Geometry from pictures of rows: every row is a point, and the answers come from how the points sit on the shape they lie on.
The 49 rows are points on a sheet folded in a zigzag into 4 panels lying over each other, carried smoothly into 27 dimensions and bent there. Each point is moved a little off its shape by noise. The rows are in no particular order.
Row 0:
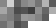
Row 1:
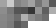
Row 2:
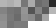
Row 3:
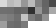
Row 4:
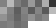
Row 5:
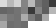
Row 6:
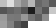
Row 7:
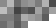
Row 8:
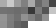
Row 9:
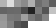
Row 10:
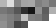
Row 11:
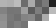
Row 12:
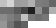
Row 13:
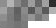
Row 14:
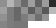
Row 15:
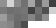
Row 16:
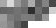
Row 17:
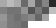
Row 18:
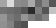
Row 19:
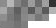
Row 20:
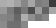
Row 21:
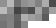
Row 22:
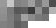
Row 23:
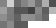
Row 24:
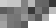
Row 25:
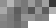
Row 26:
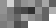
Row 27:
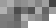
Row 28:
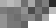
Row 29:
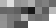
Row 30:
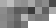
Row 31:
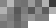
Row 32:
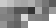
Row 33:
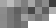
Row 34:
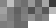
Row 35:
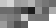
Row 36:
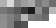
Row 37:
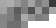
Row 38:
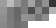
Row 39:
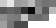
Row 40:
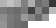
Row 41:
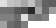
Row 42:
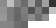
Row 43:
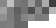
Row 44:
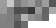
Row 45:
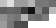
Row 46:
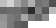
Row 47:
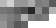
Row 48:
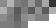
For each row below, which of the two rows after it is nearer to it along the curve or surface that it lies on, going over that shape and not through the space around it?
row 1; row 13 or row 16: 13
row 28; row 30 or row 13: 13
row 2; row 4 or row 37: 37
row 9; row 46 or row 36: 36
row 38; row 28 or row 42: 28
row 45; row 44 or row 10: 10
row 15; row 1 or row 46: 46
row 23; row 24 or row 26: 26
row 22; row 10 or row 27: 10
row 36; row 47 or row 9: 9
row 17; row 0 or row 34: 34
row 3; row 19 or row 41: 41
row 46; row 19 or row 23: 19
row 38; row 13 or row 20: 13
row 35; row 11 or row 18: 18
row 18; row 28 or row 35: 35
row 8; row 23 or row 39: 39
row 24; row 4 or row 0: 4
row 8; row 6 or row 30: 6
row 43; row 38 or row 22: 22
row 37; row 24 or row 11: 11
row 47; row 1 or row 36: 1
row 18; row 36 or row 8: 36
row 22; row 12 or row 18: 12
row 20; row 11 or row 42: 11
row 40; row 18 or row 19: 19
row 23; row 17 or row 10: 10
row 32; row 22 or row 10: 22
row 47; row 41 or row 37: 41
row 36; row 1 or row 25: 1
